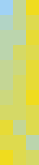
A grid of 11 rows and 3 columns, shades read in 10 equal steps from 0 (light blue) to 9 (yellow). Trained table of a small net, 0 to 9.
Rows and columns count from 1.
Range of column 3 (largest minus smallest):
6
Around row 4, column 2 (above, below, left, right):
3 5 3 7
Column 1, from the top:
0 2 3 3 4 4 5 6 8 7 9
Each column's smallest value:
0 3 3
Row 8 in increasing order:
6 6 7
